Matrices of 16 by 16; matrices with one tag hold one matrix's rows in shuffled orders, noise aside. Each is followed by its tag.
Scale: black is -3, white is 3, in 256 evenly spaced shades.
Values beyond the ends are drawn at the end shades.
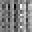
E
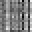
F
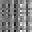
E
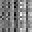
E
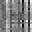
F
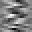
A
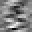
A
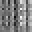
E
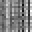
F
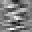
A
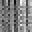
E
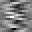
A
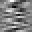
A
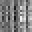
E
